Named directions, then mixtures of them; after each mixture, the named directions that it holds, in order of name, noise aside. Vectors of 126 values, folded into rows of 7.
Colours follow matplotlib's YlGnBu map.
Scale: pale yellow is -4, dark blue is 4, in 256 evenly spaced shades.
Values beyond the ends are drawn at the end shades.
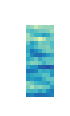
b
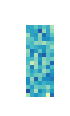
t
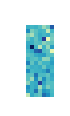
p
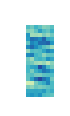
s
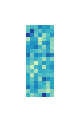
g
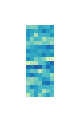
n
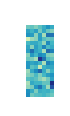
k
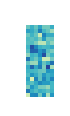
n, p, t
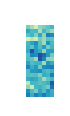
b, k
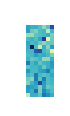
p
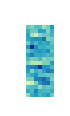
n, p, s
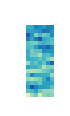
b, n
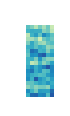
b, t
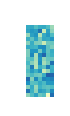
t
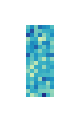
g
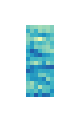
b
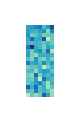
b, g, p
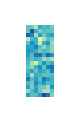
b, g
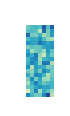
t
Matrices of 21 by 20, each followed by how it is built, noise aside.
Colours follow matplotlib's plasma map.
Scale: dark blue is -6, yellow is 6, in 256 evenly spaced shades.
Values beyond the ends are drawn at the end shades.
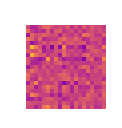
low rank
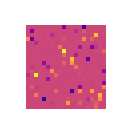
sparse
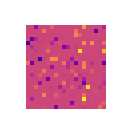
sparse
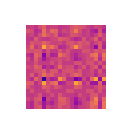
low rank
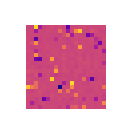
sparse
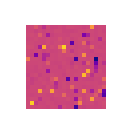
sparse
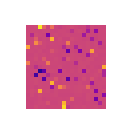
sparse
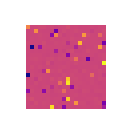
sparse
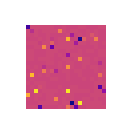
sparse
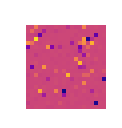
sparse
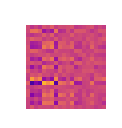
low rank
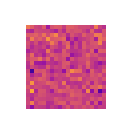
low rank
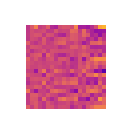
low rank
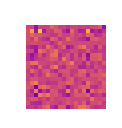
low rank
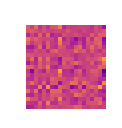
low rank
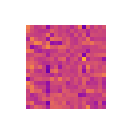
low rank
